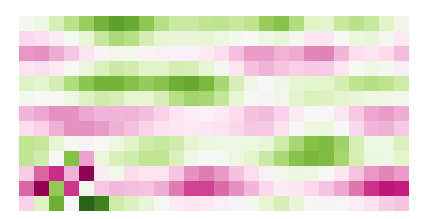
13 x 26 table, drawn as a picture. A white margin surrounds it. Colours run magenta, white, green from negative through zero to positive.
Stripes: horizontal, repeating 3 times. Histogram: bell-shaped. Odd patch: rougher, in the bottom left. Roughest part: bottom left.
